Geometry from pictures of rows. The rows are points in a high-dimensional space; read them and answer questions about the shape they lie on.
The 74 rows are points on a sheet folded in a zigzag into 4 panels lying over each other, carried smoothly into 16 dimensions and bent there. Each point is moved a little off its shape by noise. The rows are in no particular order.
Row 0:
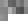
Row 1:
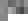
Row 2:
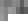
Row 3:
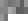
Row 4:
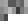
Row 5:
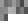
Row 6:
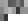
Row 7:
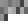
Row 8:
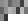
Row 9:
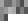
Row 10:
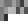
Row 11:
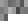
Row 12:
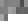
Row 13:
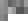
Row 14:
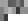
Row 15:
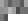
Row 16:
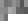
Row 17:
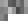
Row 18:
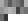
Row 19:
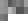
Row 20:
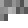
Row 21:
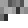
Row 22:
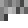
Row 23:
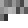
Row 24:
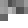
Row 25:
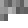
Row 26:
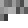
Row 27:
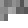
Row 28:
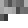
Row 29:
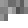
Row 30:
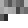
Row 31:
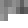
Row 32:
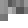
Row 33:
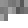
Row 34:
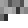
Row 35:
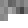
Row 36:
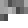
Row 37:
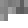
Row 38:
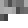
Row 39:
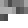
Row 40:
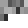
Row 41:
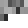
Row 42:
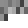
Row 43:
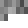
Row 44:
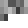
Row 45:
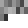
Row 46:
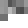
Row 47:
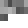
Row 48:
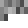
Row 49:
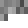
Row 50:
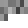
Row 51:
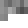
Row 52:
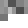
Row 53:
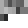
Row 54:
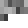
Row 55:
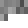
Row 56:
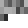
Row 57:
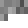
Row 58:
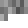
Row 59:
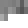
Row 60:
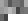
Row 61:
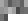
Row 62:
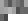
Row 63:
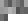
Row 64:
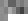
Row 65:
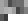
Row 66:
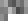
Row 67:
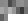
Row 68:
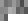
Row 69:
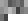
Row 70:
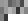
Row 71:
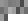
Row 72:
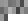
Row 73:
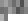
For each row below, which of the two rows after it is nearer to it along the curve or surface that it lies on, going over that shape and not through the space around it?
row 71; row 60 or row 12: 12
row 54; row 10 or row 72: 10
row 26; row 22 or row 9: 9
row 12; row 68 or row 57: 57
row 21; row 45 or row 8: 8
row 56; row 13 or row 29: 13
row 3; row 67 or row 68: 68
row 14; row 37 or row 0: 0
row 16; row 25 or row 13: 25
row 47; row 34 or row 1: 1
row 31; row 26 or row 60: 26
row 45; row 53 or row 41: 53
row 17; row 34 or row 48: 34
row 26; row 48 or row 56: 56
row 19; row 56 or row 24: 24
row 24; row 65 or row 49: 65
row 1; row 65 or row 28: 65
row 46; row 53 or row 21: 53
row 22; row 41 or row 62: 62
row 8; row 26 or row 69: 69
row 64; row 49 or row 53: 49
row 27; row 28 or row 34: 28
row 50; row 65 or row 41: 41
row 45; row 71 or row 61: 61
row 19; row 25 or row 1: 1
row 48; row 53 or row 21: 53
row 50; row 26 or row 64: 64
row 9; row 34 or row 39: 39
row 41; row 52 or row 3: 52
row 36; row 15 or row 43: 15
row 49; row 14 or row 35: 35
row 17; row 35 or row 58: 58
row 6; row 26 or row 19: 19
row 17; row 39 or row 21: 21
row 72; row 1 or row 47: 1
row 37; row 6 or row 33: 33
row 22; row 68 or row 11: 68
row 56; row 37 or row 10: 10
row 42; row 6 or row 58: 6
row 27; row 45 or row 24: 45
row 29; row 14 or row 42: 42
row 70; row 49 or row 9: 49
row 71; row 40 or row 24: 40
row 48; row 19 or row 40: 19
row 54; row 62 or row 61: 61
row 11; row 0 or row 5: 0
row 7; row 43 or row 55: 55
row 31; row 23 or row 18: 23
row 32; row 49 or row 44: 49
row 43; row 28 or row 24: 28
